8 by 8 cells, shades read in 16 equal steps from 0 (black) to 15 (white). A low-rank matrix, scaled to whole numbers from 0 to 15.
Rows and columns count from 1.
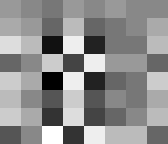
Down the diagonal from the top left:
9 9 1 4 2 8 8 6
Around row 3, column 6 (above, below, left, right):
7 9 2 7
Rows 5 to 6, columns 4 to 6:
14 2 6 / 12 5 8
